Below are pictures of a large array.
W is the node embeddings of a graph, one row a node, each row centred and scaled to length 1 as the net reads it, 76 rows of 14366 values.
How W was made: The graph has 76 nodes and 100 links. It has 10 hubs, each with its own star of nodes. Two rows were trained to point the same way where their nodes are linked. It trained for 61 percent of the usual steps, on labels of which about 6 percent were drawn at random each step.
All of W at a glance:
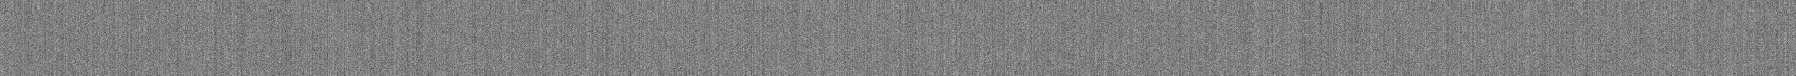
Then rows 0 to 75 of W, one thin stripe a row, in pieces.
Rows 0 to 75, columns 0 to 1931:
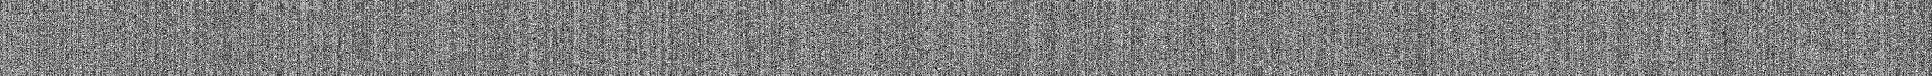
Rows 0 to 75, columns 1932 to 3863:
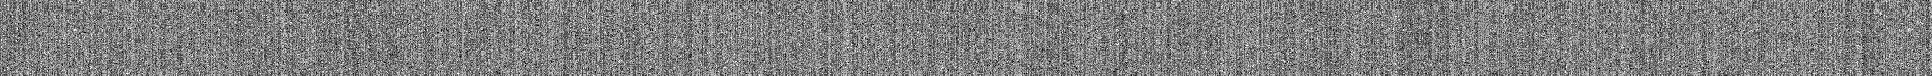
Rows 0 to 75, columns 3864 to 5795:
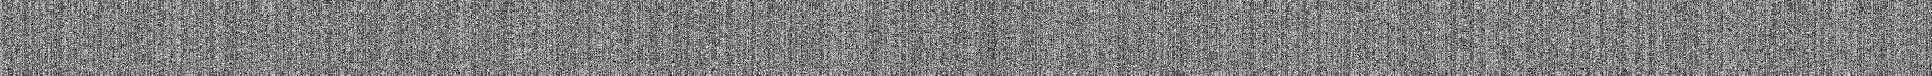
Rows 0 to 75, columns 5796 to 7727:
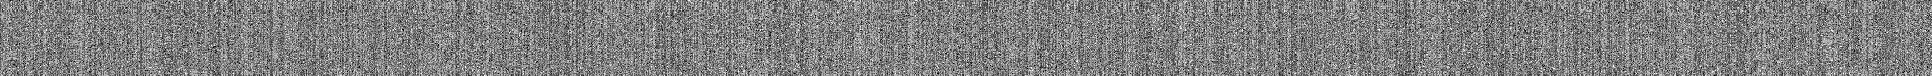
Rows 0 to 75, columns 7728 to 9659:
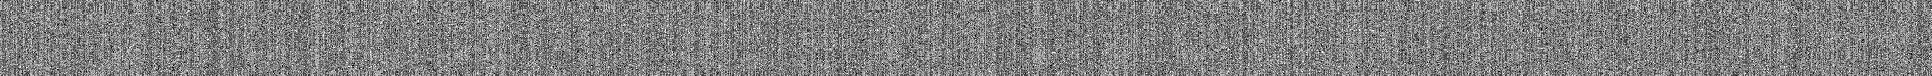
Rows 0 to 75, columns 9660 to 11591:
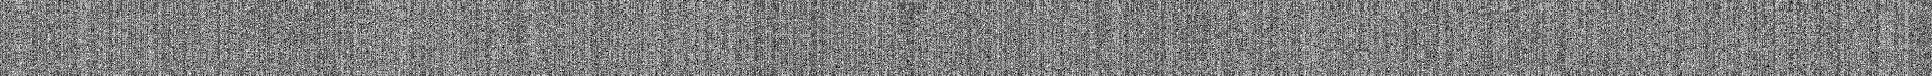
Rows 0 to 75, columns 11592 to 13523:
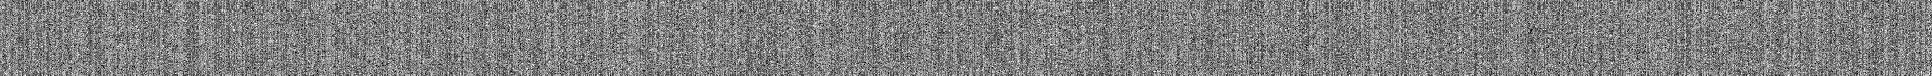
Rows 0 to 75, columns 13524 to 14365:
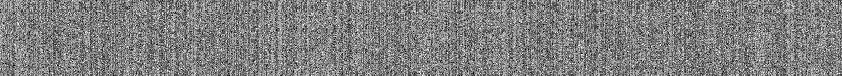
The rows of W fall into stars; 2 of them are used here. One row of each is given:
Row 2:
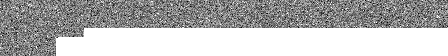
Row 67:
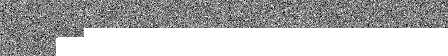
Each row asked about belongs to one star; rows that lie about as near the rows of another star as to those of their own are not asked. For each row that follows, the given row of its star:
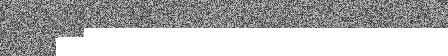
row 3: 2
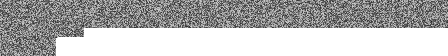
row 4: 67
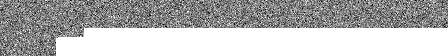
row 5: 2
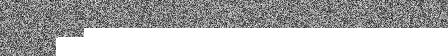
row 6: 2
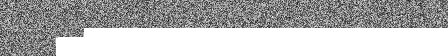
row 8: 2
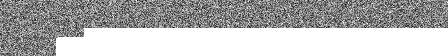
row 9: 67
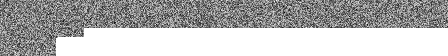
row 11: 67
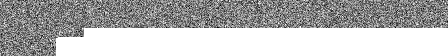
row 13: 67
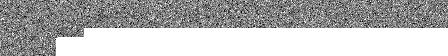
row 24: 67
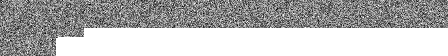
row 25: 2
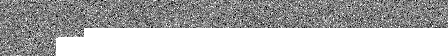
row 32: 2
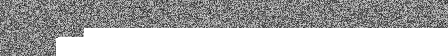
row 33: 2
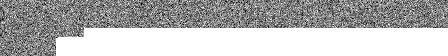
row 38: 2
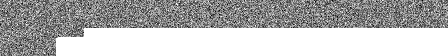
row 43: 67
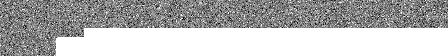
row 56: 67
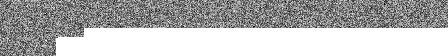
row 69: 2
